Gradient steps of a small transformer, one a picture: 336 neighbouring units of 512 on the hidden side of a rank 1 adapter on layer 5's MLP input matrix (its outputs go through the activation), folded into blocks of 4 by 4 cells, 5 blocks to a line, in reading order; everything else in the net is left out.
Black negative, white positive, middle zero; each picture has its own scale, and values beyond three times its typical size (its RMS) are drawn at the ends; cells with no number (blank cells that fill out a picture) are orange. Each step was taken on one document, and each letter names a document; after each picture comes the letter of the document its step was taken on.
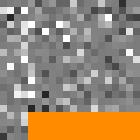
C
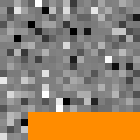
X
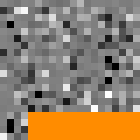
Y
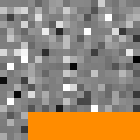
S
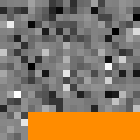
Y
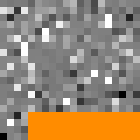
C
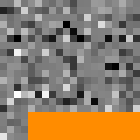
X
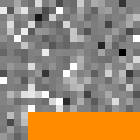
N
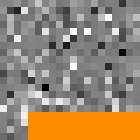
N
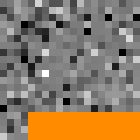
Y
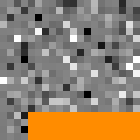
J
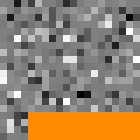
J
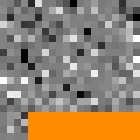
J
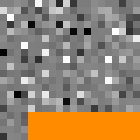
C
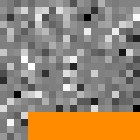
S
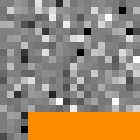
C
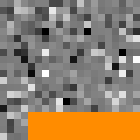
Y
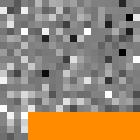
N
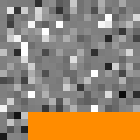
C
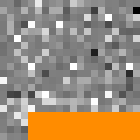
N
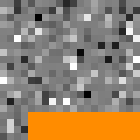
J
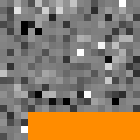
X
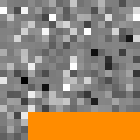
N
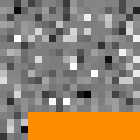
J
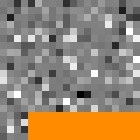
J
